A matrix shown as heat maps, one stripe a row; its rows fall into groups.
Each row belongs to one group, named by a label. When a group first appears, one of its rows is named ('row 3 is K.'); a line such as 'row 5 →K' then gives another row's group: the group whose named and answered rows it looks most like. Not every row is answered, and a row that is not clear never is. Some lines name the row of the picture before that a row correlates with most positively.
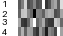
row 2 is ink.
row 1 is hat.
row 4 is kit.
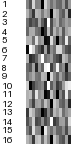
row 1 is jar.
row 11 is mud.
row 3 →kit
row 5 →mud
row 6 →ink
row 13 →ink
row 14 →hat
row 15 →jar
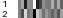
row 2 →jar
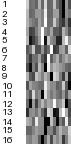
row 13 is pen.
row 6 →hat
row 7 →kit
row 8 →kit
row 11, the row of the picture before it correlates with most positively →2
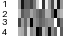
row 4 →mud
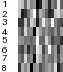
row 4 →jar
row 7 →jar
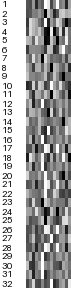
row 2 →pen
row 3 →ink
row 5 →mud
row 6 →pen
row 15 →kit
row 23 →jar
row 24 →mud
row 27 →hat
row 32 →hat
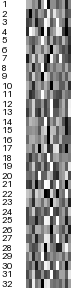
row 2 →kit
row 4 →ink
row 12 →hat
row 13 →hat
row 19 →hat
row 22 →mud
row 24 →hat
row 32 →jar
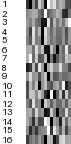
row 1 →kit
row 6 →mud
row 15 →kit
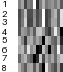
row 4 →pen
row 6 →mud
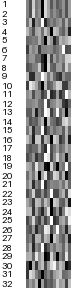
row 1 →jar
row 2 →jar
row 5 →pen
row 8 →kit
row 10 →ink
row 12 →ink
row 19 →mud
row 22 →hat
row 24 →kit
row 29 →mud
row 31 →ink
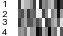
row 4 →mud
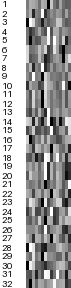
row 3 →ink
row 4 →kit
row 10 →pen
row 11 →jar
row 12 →jar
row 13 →kit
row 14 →kit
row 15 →hat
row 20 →ink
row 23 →ink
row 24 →hat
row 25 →pen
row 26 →ink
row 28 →ink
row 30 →ink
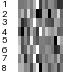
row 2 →mud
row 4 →kit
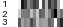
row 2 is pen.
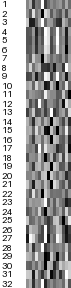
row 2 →jar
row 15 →mud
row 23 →ink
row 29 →mud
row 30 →pen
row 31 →kit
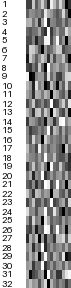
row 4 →kit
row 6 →ink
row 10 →mud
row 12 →hat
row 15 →kit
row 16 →jar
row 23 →hat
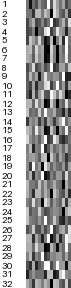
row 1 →kit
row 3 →hat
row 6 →mud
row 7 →mud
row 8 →hat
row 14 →pen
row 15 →mud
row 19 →jar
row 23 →jar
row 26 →hat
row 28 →mud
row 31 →pen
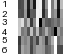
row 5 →pen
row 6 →pen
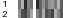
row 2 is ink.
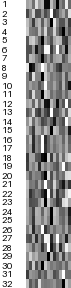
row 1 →mud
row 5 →ink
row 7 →ink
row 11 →jar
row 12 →mud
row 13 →hat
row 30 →jar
